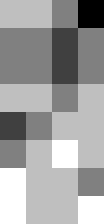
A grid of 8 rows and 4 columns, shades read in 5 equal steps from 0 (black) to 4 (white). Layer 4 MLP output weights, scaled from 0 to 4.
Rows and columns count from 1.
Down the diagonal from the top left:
3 2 1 3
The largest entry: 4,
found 4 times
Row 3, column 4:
2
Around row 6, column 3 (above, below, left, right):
3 3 3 3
